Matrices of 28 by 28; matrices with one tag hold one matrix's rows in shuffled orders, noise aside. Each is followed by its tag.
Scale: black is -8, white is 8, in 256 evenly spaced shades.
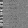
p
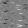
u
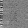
p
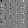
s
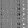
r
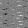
u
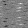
u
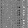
r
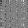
s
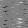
u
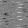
u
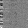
p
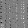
s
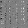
s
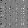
s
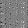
s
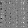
s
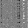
r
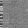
p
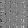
s
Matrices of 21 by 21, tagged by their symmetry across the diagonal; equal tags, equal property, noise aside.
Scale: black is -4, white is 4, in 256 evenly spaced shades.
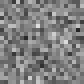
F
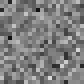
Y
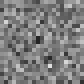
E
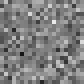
F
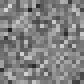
Y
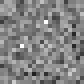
Y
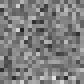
E
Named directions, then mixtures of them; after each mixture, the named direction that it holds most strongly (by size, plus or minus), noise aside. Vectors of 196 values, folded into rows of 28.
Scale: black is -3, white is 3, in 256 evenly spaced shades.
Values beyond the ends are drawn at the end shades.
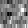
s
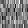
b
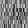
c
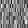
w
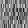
c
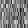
w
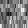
s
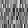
c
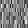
w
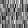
b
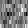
s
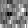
s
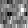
s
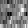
s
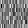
w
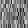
w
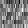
b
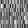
w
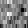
s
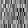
c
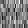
b
